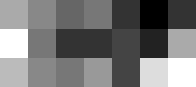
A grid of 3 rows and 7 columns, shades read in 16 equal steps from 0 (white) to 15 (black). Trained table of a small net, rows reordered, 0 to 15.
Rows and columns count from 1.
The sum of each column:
9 22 29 26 34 30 17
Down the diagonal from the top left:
5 8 8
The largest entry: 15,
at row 1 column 6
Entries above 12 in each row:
1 1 0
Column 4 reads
8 12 6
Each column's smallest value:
0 7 8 6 11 2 0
